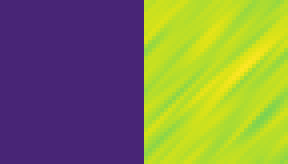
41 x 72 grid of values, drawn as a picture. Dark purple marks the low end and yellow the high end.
It is made of 1 by 2 panels. Panel 1,1: very low, flat. Panel 1,2: very high, slanting up to the right, faint in contrast.
